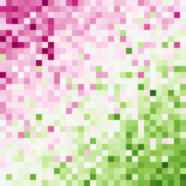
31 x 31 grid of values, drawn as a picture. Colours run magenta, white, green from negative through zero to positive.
The values follow a bell shape. Values rise toward the bottom right. The top left is the ninth with the lowest average. The ninth with the highest average is the bottom right. No regular stripes run through it. The texture is fine-grained noise. Neither half mirrors the other.
